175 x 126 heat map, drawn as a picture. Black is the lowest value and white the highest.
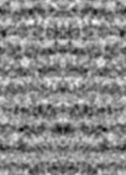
Stripes running across repeat 9 times from top to bottom. No seam splits the table. The histogram is bell-shaped. It is mirror symmetric from left to right. There are no lone odd cells.
